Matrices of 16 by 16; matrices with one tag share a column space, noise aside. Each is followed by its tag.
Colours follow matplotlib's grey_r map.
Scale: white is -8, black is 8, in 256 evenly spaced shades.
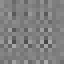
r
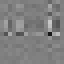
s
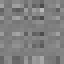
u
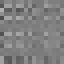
u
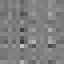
r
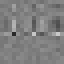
s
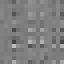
r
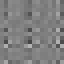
r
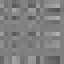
u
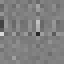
s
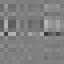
s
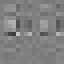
s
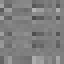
u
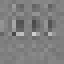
s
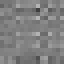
u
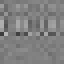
s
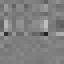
s
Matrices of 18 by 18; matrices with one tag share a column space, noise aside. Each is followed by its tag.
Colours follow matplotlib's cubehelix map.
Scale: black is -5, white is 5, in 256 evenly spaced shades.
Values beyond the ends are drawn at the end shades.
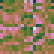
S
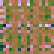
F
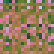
S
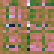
F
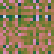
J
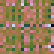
F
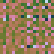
J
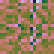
S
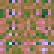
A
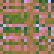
S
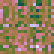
F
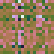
J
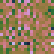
A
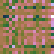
J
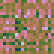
A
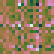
F
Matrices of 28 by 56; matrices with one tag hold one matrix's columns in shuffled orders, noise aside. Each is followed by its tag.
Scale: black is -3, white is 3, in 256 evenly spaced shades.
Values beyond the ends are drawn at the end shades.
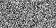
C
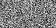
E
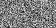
E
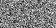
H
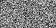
H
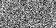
E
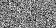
E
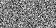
C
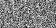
E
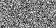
C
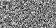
C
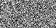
C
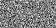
C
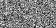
E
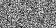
E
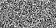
C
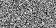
H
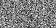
E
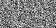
E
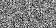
E
